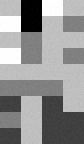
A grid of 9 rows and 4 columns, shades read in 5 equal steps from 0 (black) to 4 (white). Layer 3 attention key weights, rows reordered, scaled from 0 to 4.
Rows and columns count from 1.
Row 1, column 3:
4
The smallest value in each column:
1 0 1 1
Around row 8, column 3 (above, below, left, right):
1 1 3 1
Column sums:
23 18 21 21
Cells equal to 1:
7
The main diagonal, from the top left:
3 0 3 2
